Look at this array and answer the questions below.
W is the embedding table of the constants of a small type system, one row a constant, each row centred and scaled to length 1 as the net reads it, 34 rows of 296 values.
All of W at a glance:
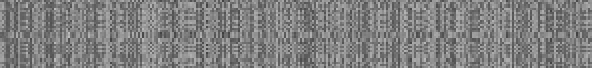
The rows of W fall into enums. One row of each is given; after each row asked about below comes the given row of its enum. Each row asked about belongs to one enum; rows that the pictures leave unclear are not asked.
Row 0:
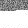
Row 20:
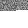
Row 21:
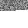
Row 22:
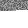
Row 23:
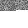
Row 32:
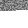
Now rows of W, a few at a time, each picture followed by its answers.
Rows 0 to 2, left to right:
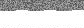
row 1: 32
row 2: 22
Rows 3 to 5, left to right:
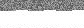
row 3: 22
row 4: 21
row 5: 20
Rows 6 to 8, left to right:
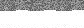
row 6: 23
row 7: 32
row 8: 23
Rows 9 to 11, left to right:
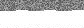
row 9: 23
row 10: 22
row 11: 32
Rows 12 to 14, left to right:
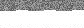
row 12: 23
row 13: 22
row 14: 20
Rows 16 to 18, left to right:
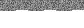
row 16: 0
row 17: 0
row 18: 0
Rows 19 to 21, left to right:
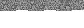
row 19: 20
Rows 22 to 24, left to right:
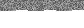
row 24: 22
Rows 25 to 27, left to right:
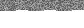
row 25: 23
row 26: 22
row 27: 32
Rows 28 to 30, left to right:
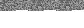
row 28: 32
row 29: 21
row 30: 21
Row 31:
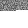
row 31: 20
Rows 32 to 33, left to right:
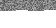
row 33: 23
